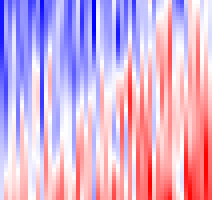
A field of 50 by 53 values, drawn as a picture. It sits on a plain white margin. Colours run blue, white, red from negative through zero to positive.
The field climbs toward the bottom right. Streaks run downward. The bottom right is the ninth with the highest average. The top left is the ninth with the lowest average. Neither half mirrors the other.
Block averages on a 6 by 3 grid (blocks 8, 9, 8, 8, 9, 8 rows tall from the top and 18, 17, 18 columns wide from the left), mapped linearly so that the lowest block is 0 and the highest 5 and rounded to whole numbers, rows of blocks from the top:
002 | 113 | 124 | 234 | 234 | 345
